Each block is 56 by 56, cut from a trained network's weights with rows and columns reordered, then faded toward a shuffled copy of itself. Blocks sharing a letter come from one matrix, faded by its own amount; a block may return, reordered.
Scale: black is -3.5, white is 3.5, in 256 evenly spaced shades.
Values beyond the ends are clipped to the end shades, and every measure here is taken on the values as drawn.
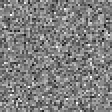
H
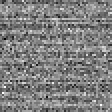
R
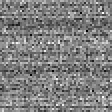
R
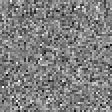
H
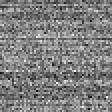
R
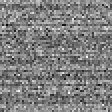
R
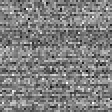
R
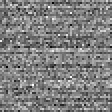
R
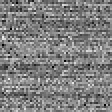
R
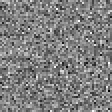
H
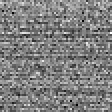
R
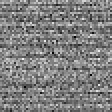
R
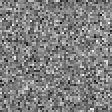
H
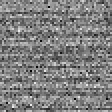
R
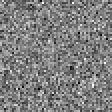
H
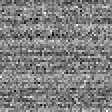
R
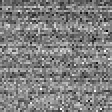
R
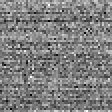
R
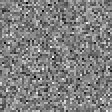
H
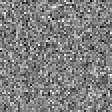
H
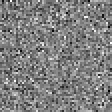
H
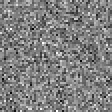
H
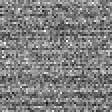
R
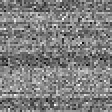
R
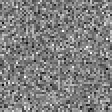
H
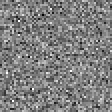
H
